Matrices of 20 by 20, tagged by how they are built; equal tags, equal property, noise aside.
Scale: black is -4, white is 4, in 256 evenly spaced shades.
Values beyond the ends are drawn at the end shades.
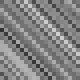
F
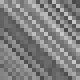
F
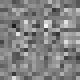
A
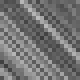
F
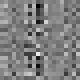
A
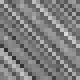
F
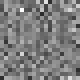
A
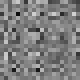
A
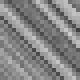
F
